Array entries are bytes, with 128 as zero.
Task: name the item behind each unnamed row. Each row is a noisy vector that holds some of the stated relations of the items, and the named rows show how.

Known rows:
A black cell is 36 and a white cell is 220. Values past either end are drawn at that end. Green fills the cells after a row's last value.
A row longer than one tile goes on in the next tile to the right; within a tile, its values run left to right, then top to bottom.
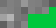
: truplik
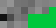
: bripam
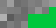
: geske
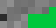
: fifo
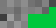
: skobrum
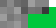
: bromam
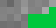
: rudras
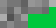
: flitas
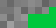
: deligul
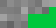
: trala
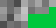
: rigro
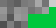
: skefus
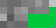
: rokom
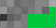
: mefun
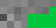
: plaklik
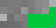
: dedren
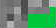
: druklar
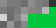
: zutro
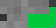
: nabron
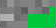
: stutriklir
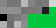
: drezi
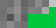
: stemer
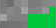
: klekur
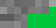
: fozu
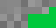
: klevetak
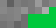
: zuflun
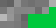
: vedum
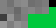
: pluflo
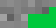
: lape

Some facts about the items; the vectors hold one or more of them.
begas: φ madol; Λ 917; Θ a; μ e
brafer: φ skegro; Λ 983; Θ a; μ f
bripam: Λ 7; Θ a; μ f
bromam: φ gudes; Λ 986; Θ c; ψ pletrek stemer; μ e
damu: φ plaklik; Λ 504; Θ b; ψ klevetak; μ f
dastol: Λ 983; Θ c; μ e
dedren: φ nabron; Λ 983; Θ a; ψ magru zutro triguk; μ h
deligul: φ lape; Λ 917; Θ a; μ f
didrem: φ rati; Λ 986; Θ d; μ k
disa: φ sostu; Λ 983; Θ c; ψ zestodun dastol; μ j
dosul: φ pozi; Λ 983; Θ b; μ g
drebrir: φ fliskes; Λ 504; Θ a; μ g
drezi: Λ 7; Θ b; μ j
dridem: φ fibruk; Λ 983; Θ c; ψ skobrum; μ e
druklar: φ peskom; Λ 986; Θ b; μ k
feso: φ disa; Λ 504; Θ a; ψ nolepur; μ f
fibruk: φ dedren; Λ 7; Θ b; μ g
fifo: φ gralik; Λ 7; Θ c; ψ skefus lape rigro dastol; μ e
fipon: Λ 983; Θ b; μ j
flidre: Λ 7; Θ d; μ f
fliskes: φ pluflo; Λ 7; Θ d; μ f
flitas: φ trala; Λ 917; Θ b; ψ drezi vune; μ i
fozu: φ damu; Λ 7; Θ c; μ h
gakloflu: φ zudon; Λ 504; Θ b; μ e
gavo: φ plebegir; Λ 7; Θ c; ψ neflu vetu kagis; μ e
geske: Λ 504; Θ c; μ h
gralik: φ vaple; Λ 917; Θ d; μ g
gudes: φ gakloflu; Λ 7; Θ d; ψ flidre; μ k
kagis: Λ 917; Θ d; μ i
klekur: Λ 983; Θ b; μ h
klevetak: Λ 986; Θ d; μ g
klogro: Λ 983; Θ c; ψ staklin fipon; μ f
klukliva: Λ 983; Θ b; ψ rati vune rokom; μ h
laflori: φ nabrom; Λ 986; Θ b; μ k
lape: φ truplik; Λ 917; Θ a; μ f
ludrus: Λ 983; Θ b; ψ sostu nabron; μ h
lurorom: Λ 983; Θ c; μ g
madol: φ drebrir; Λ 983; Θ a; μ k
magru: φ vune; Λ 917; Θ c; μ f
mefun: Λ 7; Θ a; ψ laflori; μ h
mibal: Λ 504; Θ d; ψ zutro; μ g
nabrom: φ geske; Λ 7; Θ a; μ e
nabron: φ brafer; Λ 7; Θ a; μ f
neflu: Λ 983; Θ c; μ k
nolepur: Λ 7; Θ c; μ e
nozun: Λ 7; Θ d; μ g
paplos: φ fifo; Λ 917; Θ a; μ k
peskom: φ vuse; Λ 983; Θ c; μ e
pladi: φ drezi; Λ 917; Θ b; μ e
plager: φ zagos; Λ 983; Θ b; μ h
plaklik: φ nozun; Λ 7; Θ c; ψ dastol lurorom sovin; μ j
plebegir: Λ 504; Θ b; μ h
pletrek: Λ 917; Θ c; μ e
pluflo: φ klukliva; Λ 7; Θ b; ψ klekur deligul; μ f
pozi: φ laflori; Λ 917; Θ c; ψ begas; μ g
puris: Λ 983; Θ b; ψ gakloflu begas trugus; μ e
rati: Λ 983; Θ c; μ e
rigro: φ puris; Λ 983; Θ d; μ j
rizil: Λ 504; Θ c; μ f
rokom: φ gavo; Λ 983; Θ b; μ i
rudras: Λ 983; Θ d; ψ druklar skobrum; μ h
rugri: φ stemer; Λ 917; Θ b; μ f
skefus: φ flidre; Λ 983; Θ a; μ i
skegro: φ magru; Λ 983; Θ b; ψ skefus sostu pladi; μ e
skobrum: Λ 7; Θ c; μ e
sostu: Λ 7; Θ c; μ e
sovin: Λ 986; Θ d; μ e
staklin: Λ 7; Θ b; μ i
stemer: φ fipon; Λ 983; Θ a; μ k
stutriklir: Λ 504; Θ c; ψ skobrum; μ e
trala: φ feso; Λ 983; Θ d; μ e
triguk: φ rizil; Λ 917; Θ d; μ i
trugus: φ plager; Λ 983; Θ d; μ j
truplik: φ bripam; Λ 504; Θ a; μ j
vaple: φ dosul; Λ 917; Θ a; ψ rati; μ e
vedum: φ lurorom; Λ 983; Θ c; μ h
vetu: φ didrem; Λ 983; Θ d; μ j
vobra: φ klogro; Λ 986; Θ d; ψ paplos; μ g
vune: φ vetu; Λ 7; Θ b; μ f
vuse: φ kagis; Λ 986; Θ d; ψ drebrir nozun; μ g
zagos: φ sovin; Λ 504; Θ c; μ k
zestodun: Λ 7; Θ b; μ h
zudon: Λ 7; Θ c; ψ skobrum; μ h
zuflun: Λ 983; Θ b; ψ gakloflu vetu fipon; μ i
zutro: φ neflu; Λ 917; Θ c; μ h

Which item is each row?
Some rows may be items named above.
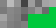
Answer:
sovin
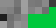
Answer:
flidre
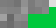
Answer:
disa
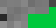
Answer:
nabron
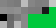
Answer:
drezi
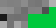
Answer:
zudon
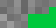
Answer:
rugri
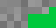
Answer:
klevetak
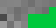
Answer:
plaklik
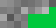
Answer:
neflu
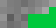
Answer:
klukliva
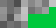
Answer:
rigro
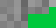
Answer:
vuse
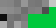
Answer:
zudon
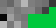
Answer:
gudes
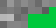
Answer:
stutriklir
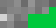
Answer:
triguk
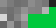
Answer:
zutro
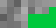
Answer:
puris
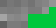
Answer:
dridem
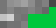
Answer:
mibal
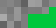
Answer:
vobra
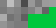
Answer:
sovin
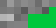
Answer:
stutriklir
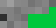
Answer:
nozun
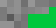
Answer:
kagis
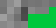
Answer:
rizil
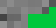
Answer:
zestodun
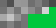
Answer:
trugus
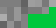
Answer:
vobra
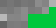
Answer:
dridem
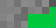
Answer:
plebegir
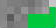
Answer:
klogro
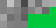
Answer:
sovin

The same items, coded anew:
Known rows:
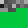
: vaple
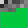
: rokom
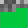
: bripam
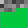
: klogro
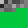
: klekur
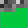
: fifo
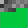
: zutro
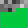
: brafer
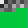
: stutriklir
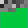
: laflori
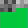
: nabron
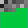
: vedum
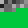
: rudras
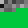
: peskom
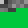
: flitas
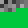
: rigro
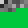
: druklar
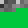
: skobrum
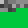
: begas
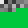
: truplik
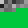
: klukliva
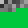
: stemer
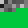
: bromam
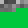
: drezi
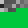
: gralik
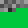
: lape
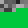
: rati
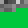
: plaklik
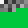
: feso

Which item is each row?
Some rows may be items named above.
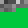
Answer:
plaklik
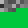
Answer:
pozi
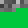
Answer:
sostu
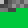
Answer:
flitas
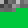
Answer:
zestodun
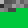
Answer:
pletrek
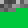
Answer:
zudon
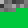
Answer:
neflu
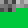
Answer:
nabron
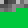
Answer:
gudes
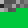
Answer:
gralik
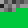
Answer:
lurorom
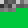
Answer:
nabrom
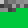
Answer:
begas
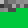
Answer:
begas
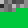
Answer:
puris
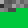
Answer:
pletrek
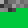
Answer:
pladi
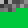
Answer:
skefus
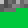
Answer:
staklin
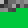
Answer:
paplos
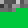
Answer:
sostu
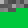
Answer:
kagis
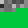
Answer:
puris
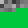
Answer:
fipon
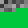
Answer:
disa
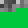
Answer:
nozun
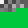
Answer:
gakloflu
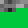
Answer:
magru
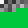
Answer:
mibal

